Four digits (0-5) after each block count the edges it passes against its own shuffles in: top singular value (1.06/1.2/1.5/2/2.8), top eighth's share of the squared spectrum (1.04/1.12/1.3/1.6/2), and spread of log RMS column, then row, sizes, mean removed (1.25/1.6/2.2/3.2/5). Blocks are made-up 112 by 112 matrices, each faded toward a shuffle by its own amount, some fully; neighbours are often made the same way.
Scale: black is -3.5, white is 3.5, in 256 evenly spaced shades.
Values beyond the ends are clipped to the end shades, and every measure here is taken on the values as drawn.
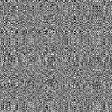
5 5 3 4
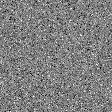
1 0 0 0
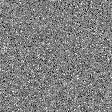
0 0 0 0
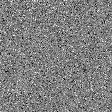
1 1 0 0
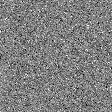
1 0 0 0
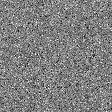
0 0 0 0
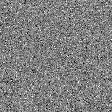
2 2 0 0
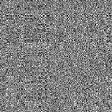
4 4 3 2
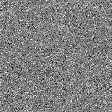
2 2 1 0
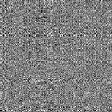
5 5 3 3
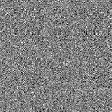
4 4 2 2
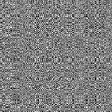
5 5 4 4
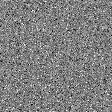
0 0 0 0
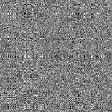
4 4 3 3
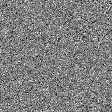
2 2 0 1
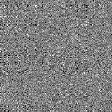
4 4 3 2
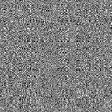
4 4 3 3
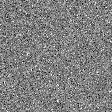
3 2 0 0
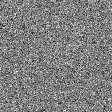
2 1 0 0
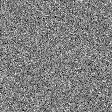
0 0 0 0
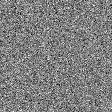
1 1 0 0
